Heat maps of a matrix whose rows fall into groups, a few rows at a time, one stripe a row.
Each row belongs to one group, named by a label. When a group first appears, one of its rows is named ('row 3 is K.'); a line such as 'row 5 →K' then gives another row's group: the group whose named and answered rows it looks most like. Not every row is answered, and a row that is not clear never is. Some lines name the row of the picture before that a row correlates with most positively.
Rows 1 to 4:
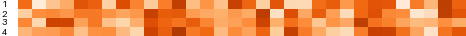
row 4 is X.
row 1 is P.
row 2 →X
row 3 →X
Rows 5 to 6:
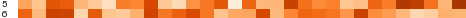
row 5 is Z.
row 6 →X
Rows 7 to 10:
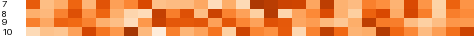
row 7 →Z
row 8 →X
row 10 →P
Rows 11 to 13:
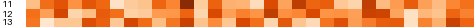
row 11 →X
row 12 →X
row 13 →P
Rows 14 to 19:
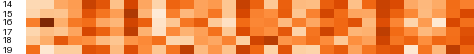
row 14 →P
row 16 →P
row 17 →P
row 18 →Z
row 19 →P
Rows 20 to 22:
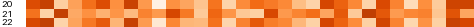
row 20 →P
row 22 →P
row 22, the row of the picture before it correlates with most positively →16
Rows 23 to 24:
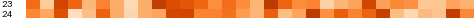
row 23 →X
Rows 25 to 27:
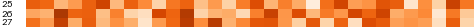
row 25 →P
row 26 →X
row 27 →X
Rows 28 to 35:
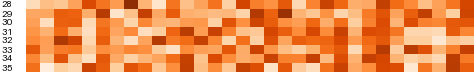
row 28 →P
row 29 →Z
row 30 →Z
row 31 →X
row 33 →Z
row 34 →X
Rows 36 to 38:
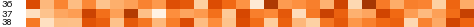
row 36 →X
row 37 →P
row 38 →P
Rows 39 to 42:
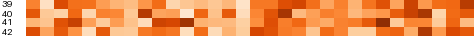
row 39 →Z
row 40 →Z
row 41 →X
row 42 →Z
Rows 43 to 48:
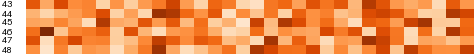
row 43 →X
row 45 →Z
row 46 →P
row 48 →Z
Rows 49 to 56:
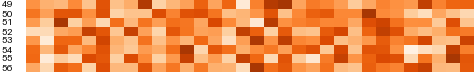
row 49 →Z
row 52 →P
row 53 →Z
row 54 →X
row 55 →P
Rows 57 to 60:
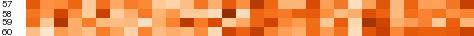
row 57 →Z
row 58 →Z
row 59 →X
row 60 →Z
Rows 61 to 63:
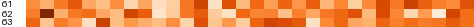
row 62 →P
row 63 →Z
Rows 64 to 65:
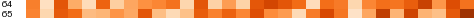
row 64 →Z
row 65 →Z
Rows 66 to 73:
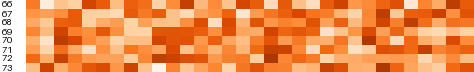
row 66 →P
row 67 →Z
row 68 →Z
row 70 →X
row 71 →Z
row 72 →X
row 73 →P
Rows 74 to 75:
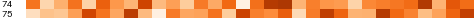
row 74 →Z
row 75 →P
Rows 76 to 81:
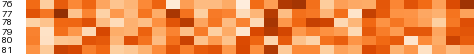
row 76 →Z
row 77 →X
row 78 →X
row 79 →Z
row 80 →P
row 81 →X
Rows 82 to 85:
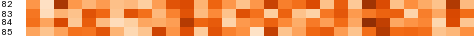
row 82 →X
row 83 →P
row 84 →X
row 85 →X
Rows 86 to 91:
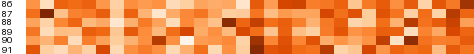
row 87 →P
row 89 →P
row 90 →Z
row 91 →Z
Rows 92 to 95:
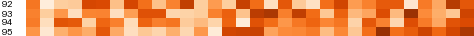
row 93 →Z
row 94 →Z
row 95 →Z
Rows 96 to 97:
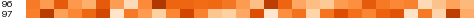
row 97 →P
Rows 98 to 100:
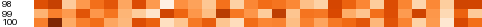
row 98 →P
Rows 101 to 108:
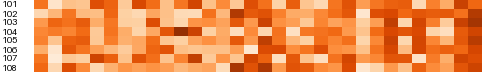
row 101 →P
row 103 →Z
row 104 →X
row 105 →Z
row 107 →P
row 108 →Z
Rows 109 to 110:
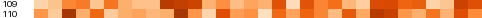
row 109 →X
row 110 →X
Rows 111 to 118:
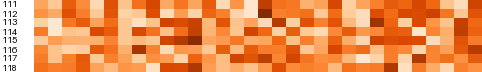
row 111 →Z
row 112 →Z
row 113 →X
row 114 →P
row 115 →X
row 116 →P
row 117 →Z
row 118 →X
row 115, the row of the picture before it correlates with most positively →109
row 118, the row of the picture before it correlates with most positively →109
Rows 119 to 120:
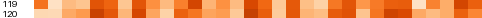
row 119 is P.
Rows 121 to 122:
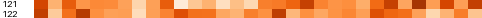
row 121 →Z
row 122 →X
